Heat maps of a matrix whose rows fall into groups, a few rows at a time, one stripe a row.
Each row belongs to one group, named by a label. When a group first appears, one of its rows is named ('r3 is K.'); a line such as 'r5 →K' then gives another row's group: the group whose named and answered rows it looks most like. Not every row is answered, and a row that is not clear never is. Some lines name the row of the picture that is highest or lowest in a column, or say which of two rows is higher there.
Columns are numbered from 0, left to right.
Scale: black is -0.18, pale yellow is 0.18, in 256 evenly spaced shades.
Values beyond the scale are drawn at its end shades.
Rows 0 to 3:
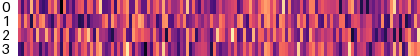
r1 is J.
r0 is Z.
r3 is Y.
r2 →Z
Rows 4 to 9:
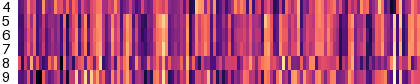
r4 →Y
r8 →Z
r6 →Y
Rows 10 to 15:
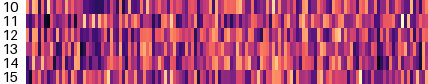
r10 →J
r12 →J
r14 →J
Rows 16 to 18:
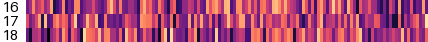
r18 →Z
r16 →J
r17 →Z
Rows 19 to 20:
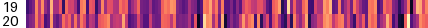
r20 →Y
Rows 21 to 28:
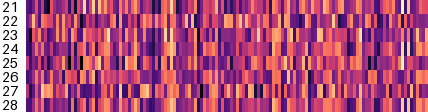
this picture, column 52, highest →22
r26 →Y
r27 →J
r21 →Y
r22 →J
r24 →Y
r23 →Z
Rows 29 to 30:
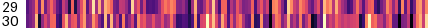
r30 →Y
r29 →Y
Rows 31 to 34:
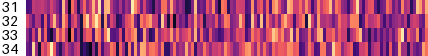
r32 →Z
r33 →Z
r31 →Y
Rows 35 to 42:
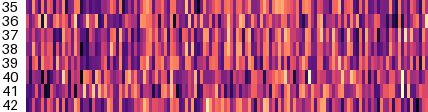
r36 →Z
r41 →Y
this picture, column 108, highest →40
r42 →J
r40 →Z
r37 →J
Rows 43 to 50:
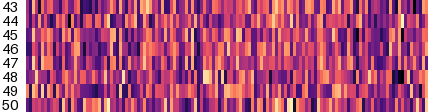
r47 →J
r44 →Z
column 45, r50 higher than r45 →Yes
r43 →J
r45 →J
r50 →Z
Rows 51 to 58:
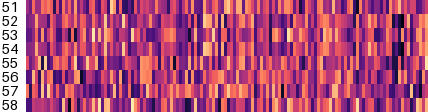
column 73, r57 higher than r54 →Yes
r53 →Y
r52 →Y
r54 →Y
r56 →J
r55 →Z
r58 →Y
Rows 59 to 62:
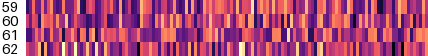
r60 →J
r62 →Z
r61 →Y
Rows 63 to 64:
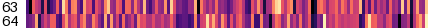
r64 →Y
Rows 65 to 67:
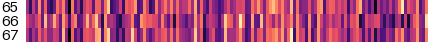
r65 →Z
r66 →Z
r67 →Z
